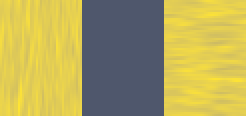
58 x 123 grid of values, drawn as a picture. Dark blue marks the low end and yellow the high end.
It is made of 1 by 3 panels. Panel 1,1: very high, streaked downward, faint in contrast. Panel 1,2: low, flat. Panel 1,3: very high, streaked across, faint in contrast.
